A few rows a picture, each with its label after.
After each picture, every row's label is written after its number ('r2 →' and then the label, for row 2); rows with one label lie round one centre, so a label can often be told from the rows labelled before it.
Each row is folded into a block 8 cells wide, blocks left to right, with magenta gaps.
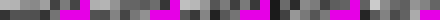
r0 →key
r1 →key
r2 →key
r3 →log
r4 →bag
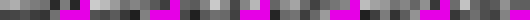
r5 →key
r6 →key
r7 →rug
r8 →bag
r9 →key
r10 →bag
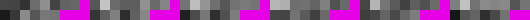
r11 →log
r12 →bag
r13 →bag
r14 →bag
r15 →bag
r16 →bag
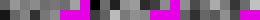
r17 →bag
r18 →log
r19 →rug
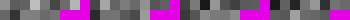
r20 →rug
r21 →bag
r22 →log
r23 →log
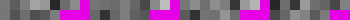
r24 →rug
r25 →rug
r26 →rug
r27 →log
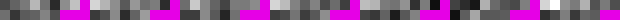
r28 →rug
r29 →key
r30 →bag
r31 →key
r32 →key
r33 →log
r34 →key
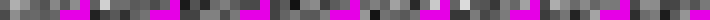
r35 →bag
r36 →bag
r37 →log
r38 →log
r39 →rug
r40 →bag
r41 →bag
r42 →bag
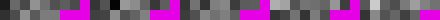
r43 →log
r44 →log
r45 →log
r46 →key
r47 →bag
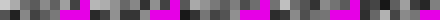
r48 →key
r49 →key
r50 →bag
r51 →bag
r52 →log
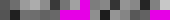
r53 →rug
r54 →rug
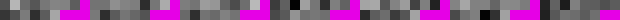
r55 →bag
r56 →rug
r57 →rug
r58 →log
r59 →key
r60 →bag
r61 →log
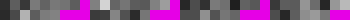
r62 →log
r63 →bag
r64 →log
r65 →rug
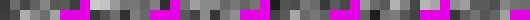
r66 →log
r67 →key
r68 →bag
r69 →log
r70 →rug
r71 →bag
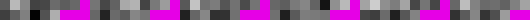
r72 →bag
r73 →rug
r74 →bag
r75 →rug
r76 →key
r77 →bag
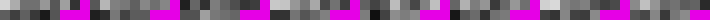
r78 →key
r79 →bag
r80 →log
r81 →key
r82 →rug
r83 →bag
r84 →key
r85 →key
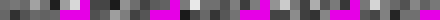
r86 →rug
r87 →log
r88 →bag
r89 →key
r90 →bag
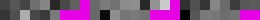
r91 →log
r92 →rug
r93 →log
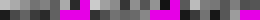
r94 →key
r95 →key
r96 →bag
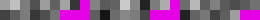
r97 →key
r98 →rug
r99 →bag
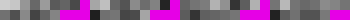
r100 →key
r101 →key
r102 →rug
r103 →bag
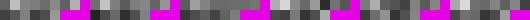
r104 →bag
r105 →bag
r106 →bag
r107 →key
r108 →bag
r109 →key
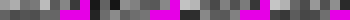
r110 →key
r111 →log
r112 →key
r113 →key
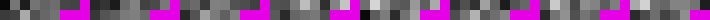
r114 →log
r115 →log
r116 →log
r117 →rug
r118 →bag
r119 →log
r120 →bag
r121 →key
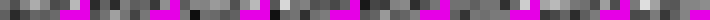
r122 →rug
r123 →log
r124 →rug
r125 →bag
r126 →log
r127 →rug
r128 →key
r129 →bag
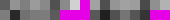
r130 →rug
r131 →rug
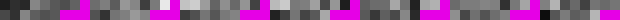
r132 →log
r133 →rug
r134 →key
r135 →key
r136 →rug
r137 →rug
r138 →bag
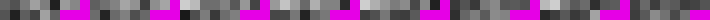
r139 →rug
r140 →rug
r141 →key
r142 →key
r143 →key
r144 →log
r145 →key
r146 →log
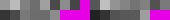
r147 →key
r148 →bag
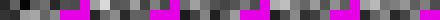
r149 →log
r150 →key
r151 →bag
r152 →key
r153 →key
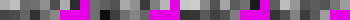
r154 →key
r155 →rug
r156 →key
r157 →bag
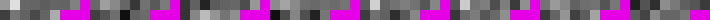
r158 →bag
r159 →bag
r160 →log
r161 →bag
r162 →bag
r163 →bag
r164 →bag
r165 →log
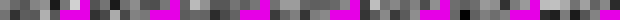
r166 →rug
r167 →log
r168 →bag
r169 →bag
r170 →bag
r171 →rug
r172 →key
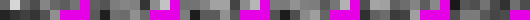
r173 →bag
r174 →rug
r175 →rug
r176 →rug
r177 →bag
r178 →log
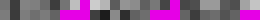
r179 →rug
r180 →key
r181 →rug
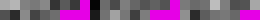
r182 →key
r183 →log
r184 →rug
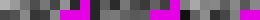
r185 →key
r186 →log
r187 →bag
